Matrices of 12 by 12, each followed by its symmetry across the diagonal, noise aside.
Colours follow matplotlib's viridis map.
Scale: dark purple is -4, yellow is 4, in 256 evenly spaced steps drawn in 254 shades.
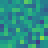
antisymmetric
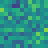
neither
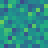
antisymmetric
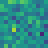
neither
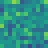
neither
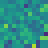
antisymmetric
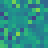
antisymmetric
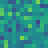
antisymmetric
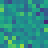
antisymmetric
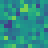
antisymmetric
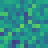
neither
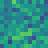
neither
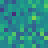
neither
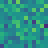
neither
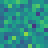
antisymmetric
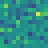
neither
